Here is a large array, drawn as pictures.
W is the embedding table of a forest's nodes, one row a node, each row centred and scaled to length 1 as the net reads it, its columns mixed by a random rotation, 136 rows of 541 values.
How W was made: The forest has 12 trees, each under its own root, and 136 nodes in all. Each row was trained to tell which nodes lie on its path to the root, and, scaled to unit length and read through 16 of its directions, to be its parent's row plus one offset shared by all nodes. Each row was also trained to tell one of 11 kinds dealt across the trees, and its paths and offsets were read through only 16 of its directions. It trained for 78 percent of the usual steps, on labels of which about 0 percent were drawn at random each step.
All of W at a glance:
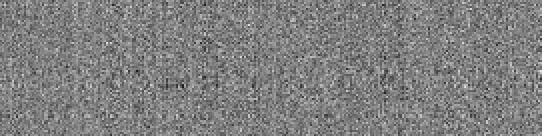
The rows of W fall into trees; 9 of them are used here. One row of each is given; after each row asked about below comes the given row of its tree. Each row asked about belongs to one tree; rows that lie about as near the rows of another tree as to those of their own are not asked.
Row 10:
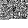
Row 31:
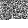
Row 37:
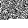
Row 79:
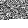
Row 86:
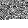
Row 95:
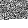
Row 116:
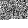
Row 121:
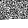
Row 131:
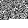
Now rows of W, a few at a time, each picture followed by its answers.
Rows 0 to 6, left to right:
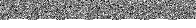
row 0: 116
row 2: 86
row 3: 10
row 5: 37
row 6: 116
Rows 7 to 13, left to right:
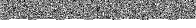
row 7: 10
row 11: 86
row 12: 10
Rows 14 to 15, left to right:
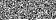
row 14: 121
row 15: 37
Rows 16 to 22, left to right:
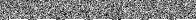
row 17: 95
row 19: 95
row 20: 131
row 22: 10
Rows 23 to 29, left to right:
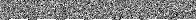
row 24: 131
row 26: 131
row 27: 131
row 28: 86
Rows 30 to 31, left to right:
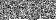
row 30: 121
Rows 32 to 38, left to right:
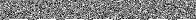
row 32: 116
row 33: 79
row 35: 95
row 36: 31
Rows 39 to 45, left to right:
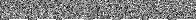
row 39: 79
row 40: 131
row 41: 116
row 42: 10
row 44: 116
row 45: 86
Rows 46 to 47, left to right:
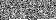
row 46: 131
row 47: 95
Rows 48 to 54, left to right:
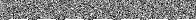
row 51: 79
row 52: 116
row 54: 121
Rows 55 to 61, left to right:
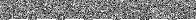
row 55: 31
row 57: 116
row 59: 10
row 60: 131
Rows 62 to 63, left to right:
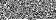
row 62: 116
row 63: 86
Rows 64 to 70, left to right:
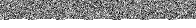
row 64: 95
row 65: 86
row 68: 131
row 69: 10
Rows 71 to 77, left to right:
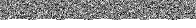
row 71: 10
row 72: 37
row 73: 86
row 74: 37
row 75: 10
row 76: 121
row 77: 116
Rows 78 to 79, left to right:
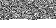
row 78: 116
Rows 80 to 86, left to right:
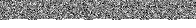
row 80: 95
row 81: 95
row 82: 121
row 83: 95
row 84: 37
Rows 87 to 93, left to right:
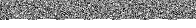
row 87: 131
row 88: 86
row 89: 86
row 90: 116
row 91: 37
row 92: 10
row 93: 116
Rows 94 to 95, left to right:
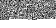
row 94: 131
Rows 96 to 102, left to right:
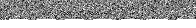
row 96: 86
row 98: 86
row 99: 116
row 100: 10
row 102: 131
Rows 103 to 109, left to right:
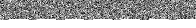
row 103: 10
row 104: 10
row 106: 121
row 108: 131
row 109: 10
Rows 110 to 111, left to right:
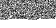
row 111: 95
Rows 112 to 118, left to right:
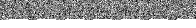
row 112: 86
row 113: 95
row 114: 95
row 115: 31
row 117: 95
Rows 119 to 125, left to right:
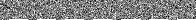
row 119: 86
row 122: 79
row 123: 79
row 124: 31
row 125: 86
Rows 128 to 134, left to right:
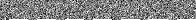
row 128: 131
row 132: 131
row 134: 31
